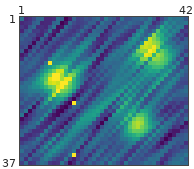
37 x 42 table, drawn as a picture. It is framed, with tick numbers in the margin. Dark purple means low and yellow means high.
Mirror symmetry: none. Histogram: skewed, a long tail of high values. Bumps: three. Lone odd cells: 3, each higher than its neighbours.
